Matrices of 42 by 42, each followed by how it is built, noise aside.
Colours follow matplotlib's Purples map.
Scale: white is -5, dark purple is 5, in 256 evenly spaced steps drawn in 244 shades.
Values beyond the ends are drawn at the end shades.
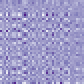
low rank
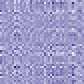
low rank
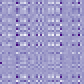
low rank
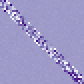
banded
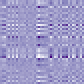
low rank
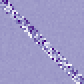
banded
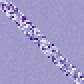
banded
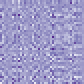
low rank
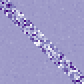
banded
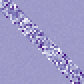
banded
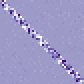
banded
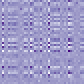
low rank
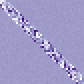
banded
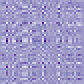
low rank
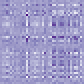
low rank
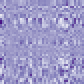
low rank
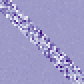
banded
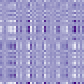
low rank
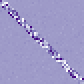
banded
